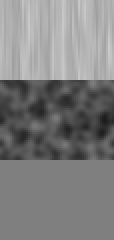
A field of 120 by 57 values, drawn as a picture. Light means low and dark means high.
The table splits into 3 rows of 1 panel. Panel 1,1: low, streaked downward, faint in contrast. Panel 2,1: high, blotchy. Panel 3,1: middling, flat.
